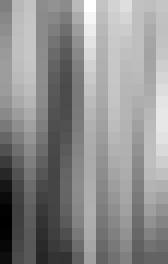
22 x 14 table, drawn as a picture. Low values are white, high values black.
Ninth with the highest average: bottom left. Grain: streaks running down. Mirror symmetry: none. Slope: up to the bottom left. Calmest part: top right.
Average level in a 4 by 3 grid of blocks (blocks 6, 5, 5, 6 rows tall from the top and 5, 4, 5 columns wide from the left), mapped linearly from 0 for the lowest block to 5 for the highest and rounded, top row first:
1 1 0 | 2 2 0 | 4 2 1 | 5 3 2
